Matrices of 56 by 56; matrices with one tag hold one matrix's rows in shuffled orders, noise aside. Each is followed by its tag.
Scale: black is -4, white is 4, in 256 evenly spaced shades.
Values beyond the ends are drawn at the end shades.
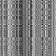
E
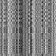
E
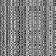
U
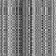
E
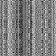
E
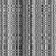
E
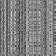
U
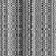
E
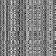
U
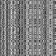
U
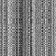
E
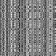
U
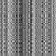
E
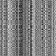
E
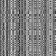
U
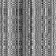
E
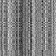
E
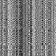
E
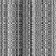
E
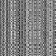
U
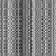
E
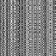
U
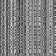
U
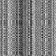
E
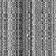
E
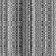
E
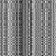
E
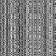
U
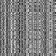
U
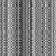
E
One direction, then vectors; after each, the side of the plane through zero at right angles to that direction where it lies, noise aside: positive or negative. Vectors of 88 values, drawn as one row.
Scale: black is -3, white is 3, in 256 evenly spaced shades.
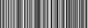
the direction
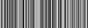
negative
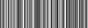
positive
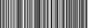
positive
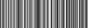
positive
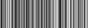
negative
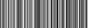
positive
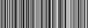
negative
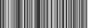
positive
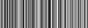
negative
